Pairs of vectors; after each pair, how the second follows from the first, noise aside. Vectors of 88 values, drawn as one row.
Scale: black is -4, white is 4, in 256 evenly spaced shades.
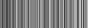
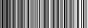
scaled up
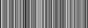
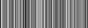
copied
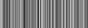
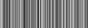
copied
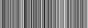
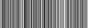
copied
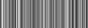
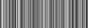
copied
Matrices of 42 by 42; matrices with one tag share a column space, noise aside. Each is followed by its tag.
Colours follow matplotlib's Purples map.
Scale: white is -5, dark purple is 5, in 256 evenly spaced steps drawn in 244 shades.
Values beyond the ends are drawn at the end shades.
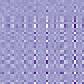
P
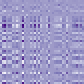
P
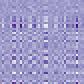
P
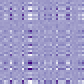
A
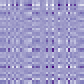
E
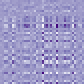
P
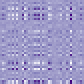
A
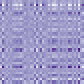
E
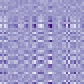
P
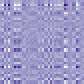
E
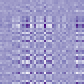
P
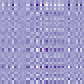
E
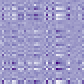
A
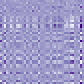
P
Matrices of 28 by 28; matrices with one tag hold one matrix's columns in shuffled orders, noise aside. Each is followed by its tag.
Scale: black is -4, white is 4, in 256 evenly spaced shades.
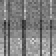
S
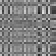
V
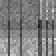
S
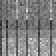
S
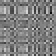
V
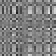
V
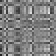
V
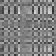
V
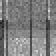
S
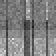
S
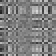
V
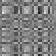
V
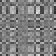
V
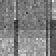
S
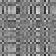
V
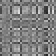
V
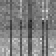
S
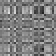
V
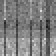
S
